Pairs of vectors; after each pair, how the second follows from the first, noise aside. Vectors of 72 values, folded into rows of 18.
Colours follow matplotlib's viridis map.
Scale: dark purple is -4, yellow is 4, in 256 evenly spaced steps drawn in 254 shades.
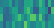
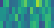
wrapped around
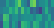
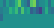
partly zeroed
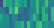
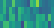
wrapped around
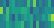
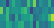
copied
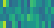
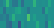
partly zeroed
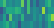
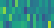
wrapped around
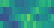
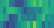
wrapped around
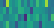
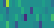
partly zeroed
